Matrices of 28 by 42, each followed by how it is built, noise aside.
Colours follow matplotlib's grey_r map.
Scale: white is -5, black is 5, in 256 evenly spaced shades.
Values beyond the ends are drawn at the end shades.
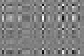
low rank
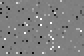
sparse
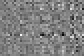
low rank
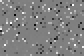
sparse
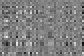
low rank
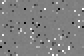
sparse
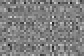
low rank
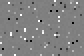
sparse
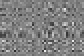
low rank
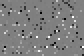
sparse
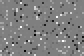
sparse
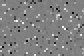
sparse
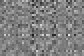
low rank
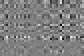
low rank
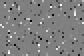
sparse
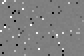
sparse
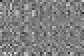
low rank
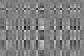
low rank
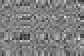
low rank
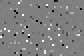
sparse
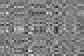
low rank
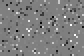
sparse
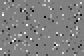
sparse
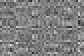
low rank
